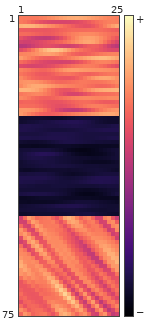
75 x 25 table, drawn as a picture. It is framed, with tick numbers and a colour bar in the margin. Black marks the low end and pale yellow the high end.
It is made of 3 by 1 panels. Panel 1,1: high, streaked across. Panel 2,1: very low, streaked across, faint in contrast. Panel 3,1: high, slanting down to the right.
